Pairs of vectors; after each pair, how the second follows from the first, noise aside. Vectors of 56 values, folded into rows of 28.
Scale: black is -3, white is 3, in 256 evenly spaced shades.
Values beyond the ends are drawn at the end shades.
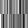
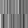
shrunk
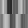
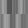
shrunk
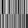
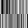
sign-scrambled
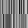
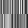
negated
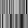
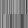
shrunk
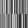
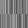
shrunk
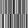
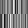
negated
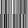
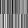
negated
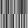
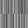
shrunk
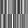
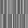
shrunk
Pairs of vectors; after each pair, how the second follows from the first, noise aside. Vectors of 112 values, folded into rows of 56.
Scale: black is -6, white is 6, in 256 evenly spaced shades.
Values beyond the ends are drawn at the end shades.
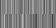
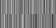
copied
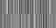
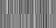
copied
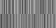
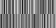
scaled up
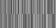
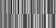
scaled up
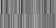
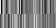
scaled up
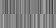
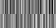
scaled up
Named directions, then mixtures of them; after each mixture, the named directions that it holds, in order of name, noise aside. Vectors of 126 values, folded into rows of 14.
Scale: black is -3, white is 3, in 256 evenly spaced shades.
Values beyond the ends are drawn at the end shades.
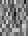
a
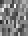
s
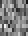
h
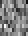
h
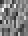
s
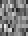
h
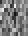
a, s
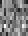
a, h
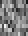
h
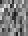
a, s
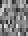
h, s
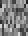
h, s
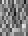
a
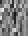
a, s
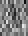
a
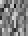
a, s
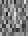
a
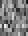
h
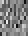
a, s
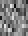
h, s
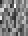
a, s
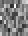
h, s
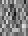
a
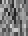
a, s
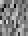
s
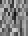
a, s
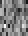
a, h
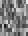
h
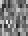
h, s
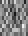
a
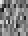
h, s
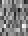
a, h
